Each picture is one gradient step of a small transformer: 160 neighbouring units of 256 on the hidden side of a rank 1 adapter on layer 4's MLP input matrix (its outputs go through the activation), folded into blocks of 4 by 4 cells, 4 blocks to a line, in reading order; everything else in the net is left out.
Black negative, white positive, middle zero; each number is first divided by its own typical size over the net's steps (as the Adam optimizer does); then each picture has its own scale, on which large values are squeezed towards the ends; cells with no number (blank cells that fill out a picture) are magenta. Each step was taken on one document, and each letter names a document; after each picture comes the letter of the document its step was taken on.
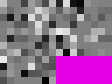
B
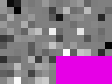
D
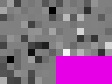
D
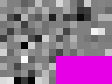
B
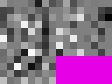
B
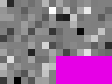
D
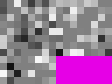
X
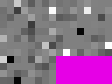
D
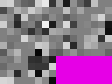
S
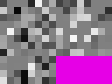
B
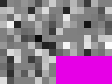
S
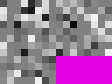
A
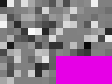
S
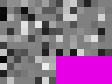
X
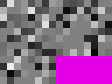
A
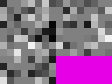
S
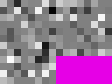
X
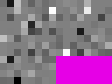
D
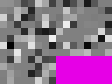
S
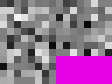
S
